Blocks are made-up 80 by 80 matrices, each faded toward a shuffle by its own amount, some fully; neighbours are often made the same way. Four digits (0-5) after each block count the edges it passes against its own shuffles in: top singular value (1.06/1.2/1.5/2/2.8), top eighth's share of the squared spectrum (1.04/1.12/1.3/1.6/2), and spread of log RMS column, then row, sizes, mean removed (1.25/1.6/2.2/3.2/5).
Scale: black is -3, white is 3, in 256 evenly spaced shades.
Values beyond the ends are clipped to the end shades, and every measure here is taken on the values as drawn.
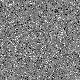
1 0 0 0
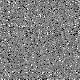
3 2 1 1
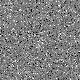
1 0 0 0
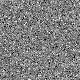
0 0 0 0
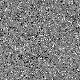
2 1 0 0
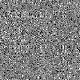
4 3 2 1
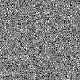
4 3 1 1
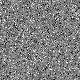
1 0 0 0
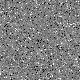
0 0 0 0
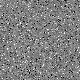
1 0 0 0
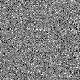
3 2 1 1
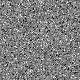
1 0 0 0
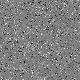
1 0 0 0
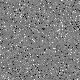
1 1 0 0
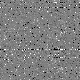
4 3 1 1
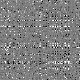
4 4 2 3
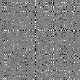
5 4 3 3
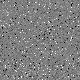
1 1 0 0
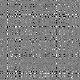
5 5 3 3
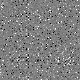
3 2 1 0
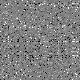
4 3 1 2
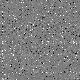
3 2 1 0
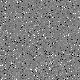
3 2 1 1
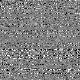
2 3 0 4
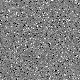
0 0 0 0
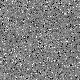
0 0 0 0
